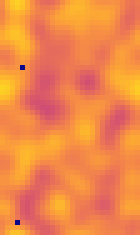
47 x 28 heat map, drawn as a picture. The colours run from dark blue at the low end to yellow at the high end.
Lone odd cells: 2, each lower than its neighbours. Average level on the scale: 70%. Histogram: skewed, a long tail of low values. Grain: blotchy.
